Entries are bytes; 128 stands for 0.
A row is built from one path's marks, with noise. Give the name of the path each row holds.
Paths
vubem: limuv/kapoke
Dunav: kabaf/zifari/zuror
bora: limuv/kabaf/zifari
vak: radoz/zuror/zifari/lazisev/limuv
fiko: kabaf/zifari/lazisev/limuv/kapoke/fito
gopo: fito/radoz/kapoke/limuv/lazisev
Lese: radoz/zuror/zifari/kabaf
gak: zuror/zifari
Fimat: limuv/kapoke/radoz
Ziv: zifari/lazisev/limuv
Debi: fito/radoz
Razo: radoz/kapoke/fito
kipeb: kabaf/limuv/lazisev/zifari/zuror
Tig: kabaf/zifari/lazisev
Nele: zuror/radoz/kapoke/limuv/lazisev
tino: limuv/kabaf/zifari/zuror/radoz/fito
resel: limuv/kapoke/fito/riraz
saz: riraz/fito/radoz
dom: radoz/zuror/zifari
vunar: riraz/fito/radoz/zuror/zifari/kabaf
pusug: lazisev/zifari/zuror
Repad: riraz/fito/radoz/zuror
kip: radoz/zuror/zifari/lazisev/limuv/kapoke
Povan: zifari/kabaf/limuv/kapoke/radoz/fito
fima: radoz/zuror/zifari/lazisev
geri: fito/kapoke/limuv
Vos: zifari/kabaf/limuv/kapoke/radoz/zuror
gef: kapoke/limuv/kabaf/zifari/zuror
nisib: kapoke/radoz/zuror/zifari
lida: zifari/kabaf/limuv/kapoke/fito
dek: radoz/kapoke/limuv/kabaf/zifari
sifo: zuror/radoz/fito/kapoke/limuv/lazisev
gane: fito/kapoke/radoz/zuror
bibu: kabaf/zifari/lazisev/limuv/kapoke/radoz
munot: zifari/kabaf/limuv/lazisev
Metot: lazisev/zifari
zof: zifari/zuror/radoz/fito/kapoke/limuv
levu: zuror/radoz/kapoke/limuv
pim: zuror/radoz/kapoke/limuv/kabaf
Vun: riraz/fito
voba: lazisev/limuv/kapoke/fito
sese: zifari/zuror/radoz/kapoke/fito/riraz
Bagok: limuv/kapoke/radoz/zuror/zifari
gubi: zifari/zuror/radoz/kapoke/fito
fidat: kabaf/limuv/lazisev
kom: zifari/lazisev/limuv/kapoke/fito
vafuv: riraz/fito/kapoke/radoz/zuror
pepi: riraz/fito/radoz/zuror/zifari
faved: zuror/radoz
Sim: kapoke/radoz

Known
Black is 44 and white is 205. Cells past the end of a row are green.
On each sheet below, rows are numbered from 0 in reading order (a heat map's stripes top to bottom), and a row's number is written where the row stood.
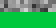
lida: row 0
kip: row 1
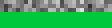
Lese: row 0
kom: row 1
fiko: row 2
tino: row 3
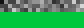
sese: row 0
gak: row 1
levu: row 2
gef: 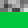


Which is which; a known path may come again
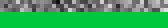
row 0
Nele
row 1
dom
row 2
sese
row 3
levu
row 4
tino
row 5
fiko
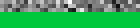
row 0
pusug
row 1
Metot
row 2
kipeb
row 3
Bagok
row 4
gubi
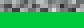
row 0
vak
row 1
gef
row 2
kip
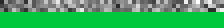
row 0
pepi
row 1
kom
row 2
fidat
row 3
vubem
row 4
pim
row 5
resel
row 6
gopo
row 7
munot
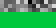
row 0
voba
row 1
gane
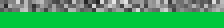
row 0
Povan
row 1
Lese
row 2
Debi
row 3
Razo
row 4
Tig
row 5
lida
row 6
faved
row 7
geri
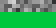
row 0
Dunav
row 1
gak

